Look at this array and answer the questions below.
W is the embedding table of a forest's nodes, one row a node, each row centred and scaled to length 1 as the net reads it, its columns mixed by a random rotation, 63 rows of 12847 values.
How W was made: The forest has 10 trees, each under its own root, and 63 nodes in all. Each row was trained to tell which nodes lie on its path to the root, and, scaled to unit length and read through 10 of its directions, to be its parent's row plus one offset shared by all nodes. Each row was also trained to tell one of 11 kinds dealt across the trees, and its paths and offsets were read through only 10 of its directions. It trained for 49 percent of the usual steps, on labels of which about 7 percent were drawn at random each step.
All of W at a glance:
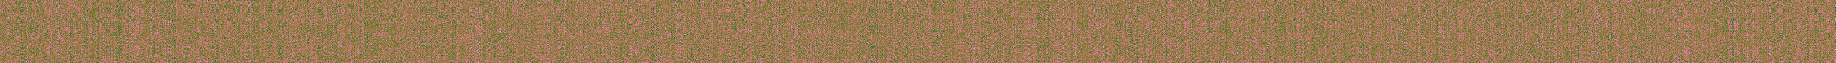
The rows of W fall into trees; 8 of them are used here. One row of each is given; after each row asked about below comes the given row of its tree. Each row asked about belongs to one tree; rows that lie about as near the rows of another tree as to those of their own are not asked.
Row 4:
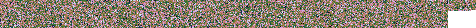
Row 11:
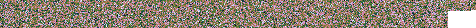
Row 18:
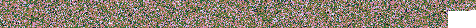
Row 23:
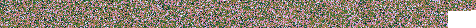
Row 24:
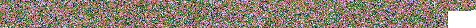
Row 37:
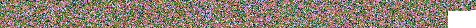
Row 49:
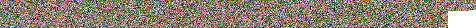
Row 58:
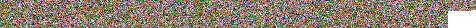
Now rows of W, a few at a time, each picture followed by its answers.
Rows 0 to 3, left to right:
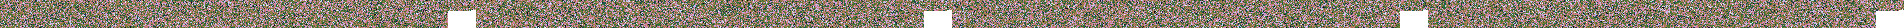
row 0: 58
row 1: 4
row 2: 11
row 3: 23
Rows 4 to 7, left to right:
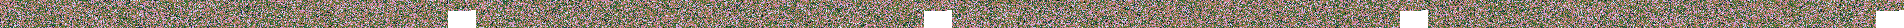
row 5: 18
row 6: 49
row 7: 11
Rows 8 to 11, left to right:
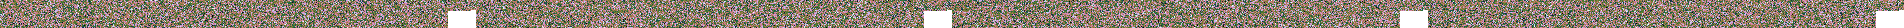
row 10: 11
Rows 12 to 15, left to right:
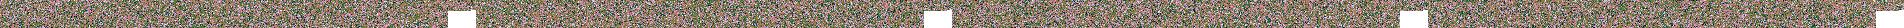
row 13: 49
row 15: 49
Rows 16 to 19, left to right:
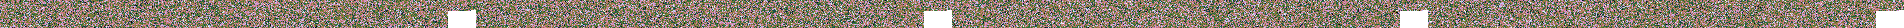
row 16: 24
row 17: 23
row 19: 4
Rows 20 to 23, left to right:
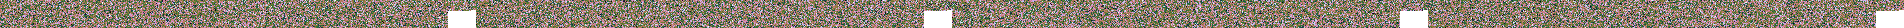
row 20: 58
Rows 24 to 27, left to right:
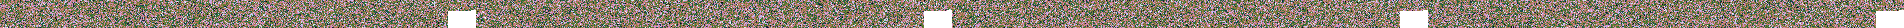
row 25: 23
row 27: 23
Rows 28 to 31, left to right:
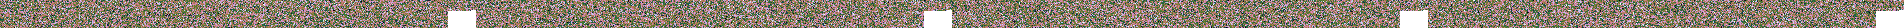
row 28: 58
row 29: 23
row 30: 11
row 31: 4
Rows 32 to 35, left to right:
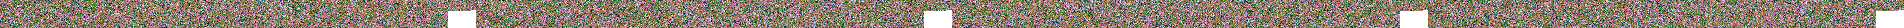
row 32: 23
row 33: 37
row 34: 23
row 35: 37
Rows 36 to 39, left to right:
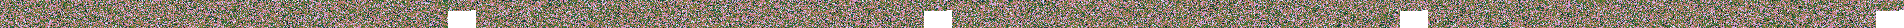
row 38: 18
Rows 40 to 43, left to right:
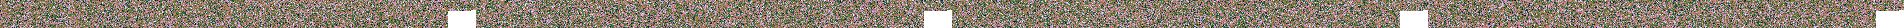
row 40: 58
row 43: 4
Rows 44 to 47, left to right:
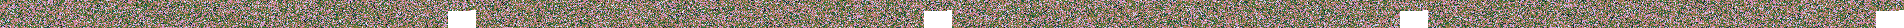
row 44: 24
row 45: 11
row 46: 23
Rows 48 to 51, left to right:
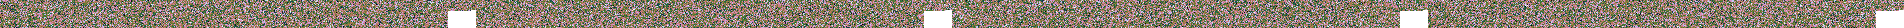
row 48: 11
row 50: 23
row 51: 11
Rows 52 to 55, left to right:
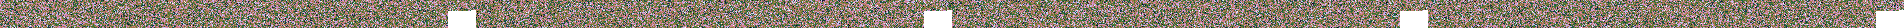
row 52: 24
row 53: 11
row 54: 11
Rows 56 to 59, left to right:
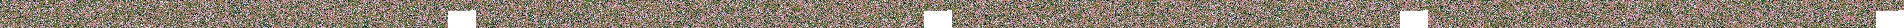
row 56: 37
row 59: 37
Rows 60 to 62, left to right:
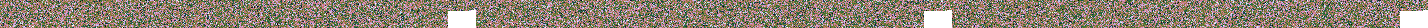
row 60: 49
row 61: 4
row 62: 58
